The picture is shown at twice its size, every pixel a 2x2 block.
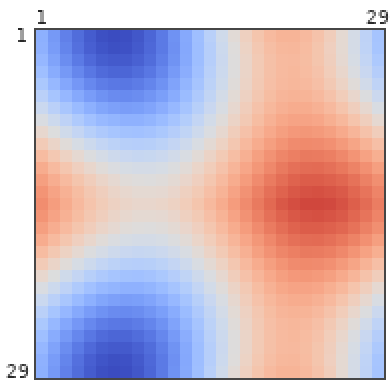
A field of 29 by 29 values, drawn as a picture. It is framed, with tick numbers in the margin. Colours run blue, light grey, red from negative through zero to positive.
The middle right is the ninth with the highest average. No regular stripes run through it. There are no lone odd cells. It is mirror symmetric from top to bottom. The field is smooth, with broad soft blobs.
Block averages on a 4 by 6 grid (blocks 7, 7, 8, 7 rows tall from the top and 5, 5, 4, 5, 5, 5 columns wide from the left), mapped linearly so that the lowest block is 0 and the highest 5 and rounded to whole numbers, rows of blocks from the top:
101343
323455
323455
101343
